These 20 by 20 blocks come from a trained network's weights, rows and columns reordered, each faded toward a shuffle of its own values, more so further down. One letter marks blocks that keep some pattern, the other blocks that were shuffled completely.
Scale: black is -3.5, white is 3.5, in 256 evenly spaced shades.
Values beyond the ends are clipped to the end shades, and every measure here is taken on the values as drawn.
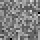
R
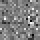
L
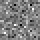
R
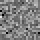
R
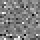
L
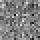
L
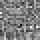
L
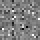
L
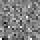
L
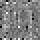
L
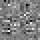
L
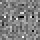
L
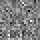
L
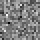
R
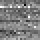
L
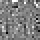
L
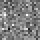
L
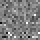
L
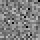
R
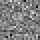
R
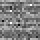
L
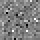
R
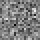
L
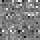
L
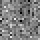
L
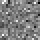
L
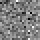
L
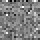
L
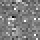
L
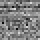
L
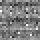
L
